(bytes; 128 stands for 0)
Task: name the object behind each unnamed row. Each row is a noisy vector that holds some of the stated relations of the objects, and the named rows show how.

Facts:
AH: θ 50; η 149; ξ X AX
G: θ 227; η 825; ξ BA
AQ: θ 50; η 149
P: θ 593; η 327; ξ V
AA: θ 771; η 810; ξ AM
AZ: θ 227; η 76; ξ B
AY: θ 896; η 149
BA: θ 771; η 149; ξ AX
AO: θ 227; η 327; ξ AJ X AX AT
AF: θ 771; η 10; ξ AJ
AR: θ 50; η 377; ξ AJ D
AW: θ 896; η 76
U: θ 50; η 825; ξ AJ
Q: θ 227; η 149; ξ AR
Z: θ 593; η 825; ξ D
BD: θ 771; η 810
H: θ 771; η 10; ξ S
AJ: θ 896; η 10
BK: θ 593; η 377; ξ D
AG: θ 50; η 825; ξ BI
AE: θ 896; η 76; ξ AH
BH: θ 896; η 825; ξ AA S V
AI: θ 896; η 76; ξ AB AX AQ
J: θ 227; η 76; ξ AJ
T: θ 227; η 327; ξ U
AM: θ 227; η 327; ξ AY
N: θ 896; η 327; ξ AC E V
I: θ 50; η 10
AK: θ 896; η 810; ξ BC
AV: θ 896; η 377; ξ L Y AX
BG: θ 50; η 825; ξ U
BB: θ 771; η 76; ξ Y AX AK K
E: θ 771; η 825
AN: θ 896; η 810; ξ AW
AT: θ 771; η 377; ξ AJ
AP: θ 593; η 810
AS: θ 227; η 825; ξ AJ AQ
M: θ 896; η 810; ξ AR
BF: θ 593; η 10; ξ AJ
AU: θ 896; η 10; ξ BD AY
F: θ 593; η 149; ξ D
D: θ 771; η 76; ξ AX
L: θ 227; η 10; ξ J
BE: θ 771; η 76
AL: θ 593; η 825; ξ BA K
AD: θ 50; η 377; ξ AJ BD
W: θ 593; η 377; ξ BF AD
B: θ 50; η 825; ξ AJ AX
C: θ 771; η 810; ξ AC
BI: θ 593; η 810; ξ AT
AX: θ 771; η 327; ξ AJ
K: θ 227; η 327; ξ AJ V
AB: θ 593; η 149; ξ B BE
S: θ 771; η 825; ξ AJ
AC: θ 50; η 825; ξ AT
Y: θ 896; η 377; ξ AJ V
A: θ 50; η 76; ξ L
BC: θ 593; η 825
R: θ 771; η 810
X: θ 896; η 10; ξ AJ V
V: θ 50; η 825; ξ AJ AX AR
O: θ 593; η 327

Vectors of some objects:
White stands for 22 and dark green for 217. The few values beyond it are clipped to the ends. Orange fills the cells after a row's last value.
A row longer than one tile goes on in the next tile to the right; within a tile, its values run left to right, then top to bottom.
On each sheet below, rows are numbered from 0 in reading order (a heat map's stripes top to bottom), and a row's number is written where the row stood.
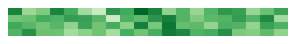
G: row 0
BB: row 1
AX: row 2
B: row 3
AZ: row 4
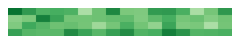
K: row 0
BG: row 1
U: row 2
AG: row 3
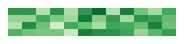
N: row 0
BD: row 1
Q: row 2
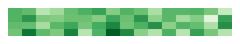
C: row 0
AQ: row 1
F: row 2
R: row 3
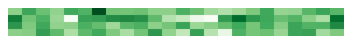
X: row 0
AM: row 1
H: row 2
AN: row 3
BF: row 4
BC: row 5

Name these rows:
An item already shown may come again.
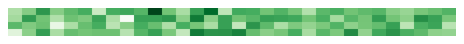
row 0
AU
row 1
AV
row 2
AM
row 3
BD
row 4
P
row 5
A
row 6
AR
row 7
W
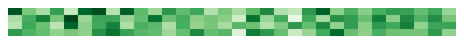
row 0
AO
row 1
AJ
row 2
AO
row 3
M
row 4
AA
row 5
AY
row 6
J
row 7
L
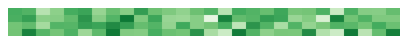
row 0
C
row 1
BA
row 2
X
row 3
AP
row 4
P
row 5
AP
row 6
AH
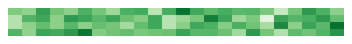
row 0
AD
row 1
BI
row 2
AV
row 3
T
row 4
R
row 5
AT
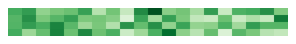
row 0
BA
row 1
M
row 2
AY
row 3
I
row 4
O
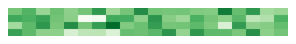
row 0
BK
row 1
AW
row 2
Y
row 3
BH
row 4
AK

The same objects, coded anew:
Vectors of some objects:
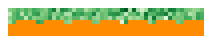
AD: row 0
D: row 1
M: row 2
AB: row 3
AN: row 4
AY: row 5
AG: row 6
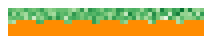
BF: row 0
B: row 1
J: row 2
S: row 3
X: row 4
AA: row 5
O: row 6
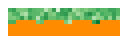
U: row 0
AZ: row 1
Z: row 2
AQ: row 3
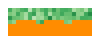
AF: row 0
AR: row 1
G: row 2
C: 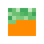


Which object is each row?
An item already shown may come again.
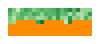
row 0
BI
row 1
AQ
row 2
I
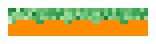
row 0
AP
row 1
BA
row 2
AR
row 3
Y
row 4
BA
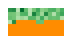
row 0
R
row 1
L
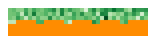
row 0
W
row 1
AT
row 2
N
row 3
AJ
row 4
BD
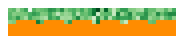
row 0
BB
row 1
AX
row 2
AR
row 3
AW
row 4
BH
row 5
Q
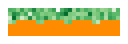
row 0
AM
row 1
BB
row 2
BC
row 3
AO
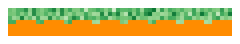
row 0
AT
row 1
AT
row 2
A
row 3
AV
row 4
Y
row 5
BC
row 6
BK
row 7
BK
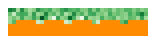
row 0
AK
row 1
AU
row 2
AU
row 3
P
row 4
AH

